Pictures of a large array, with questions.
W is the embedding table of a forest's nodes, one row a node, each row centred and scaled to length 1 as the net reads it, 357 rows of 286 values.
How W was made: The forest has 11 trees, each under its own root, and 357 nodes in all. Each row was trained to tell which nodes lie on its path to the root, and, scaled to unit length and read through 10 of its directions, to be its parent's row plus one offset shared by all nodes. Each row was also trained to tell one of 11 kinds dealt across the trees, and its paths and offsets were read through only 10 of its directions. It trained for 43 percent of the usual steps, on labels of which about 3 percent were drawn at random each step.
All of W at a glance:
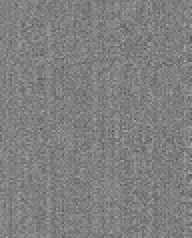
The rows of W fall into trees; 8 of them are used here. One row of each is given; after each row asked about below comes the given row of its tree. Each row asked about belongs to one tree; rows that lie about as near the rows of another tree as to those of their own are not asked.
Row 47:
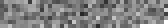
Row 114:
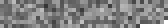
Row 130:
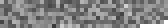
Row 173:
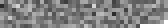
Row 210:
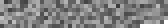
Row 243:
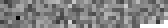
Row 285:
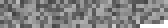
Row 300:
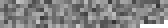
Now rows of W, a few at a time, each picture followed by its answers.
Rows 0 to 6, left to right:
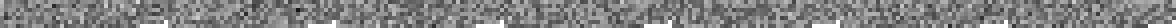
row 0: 114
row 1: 285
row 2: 47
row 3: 243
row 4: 210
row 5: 285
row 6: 114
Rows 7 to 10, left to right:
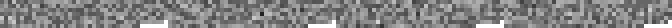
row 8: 173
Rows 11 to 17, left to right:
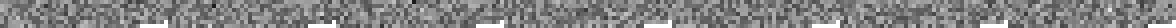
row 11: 210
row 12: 130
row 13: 243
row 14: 210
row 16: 173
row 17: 210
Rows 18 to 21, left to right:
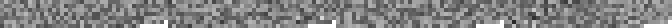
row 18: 285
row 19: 173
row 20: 47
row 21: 210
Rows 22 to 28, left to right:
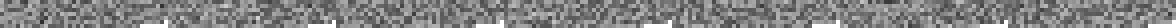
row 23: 300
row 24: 173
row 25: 285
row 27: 47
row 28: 47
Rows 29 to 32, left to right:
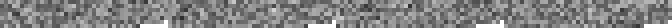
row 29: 285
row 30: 210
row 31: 300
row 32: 243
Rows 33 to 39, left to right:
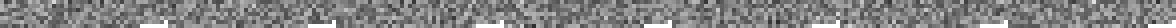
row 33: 114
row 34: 300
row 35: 243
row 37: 130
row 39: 243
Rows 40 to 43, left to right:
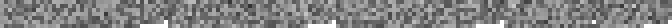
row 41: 130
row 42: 173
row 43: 210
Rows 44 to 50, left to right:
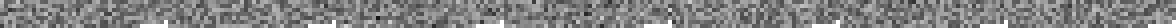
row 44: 130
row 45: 173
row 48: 130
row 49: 210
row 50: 114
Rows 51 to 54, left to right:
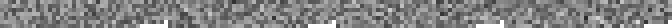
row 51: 285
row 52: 173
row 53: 130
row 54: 47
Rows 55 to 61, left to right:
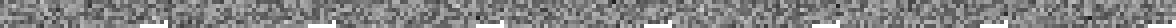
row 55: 285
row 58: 47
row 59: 47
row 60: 210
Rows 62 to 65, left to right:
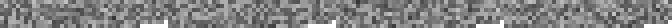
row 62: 210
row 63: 130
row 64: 210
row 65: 173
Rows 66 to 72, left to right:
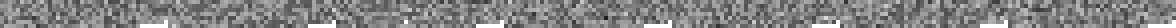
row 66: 173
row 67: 300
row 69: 210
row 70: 285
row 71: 173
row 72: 130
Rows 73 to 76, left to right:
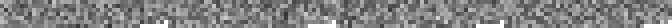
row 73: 210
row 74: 300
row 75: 114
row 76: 210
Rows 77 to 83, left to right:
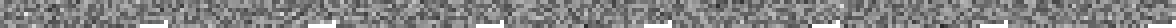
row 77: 114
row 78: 47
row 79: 210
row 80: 130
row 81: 130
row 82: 114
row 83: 130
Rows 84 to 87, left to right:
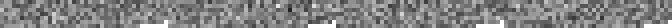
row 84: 47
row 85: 47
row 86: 114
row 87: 285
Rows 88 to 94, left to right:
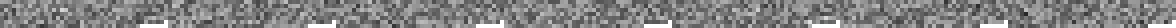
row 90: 210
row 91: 300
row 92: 114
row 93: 47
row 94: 173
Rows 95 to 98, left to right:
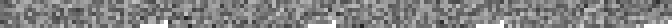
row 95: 243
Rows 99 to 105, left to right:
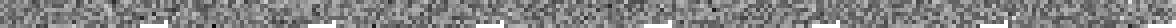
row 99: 173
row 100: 130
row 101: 47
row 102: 47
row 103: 285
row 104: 173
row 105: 130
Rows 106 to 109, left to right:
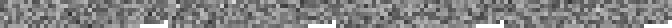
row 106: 300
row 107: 210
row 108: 173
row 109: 130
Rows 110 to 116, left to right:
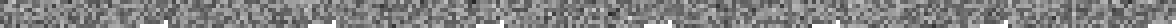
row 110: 114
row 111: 130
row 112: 210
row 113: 285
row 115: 300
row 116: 173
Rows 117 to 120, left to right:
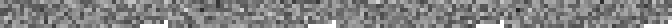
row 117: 285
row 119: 210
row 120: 210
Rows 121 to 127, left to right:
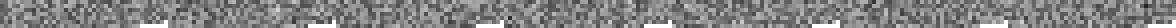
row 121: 130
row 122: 210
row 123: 243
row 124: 210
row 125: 243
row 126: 130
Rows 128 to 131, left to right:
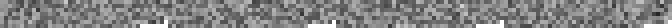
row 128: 210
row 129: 285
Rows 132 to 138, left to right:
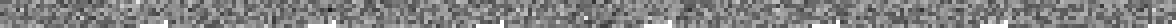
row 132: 114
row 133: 173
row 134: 300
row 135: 130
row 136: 210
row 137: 243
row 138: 210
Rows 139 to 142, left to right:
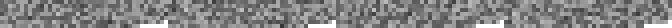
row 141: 173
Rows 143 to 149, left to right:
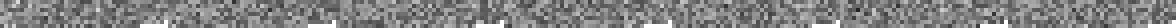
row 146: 210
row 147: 114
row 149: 130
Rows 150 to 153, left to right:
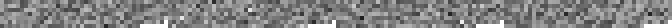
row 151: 300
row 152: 173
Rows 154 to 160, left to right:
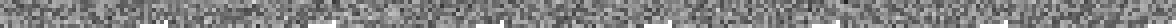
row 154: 285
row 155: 173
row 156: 47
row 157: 114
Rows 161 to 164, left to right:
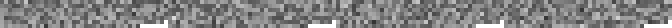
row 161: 47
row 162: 285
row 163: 210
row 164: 300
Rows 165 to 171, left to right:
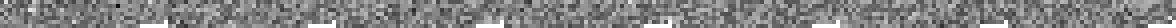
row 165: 210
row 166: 243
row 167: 173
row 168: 210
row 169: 173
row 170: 300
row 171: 114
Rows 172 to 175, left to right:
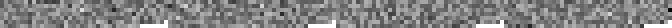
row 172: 47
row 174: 285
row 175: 243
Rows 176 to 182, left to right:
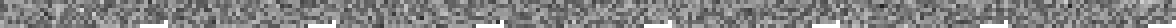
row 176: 47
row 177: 285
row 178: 285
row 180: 47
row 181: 285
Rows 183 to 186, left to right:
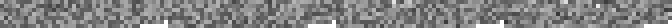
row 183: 210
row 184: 243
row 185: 130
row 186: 243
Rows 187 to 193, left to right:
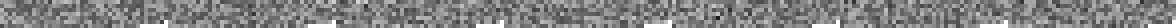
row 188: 47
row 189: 243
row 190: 173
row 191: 285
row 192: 130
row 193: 300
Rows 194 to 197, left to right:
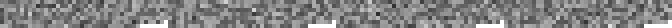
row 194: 243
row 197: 47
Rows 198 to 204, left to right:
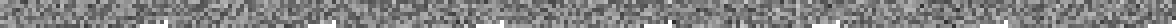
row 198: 210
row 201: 47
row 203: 300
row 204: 243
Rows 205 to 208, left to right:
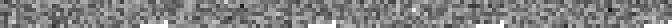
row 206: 300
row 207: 47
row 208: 47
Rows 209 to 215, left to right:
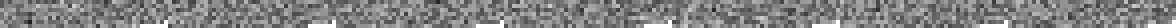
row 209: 47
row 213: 300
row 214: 300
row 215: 173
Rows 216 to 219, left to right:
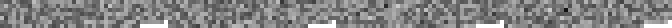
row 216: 210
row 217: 285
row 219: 173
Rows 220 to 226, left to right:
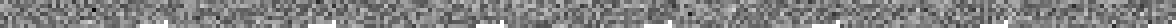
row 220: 210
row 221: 47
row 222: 285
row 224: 47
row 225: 173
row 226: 210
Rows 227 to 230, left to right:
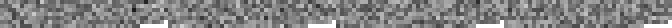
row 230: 300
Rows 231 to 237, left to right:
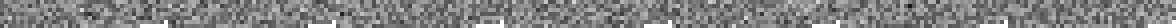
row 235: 114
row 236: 210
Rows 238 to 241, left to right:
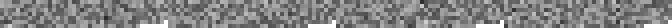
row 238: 173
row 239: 243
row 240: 210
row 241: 130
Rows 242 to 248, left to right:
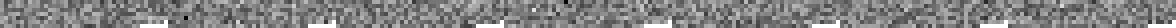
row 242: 300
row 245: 173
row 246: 114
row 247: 285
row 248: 210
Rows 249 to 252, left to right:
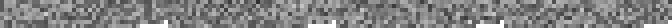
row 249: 285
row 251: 210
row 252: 173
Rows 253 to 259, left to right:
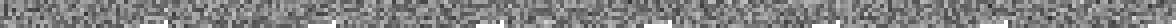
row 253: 300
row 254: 114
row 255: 210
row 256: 47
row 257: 130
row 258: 173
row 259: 130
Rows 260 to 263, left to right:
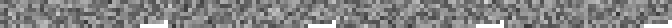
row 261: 114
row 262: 210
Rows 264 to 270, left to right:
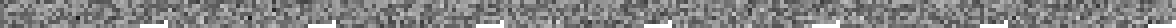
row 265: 47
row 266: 114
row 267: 300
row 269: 210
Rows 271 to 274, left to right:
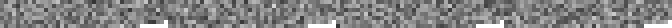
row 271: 114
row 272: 243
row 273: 130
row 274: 285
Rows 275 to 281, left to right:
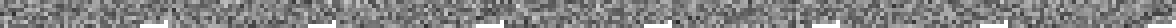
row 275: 173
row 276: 300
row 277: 173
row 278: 130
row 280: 173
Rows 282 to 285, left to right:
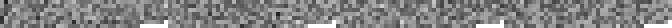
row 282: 130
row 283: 210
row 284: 47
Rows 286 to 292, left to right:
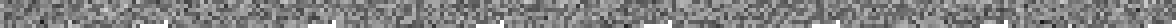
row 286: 114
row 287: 210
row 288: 47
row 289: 300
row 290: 285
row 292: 114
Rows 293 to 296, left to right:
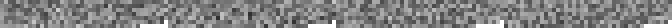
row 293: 47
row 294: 47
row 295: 130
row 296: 285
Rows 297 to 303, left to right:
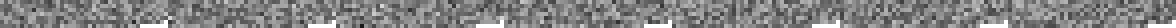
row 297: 130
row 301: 173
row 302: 173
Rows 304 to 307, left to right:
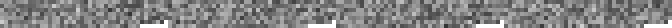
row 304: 47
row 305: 47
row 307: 47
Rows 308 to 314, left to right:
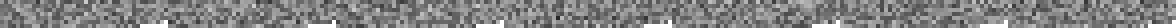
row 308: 173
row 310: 243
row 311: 285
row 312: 243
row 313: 173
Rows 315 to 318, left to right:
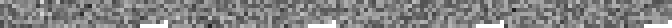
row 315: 173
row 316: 285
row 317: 285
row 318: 130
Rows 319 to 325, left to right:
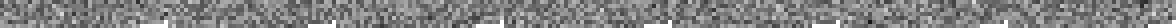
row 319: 47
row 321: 285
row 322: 130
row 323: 130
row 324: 173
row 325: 47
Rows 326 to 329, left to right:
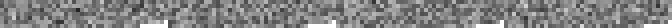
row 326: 47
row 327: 130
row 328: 300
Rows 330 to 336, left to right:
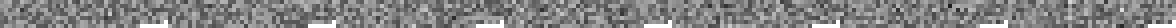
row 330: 173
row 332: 300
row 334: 173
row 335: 243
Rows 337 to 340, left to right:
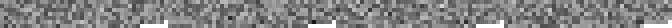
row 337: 210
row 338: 114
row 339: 173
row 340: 173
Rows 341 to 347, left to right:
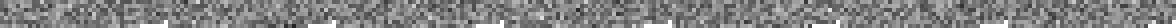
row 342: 243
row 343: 47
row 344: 173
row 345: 114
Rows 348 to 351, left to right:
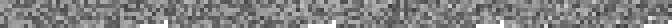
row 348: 210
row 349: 130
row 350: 114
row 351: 47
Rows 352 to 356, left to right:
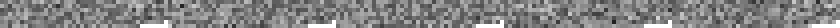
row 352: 285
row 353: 47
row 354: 285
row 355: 173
